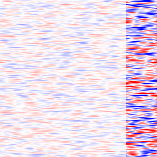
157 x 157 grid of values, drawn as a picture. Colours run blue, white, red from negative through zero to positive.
Histogram: heavy tails on both sides. Mirror symmetry: none. Grain: streaks across. Seam: vertical, 80% of the way across, the left part calmer.
